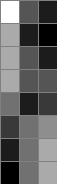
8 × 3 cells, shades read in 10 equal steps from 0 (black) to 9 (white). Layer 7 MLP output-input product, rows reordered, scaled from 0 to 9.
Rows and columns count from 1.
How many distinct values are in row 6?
3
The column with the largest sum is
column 1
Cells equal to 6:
5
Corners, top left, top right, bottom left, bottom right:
9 1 0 6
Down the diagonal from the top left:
9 1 1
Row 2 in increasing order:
0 1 6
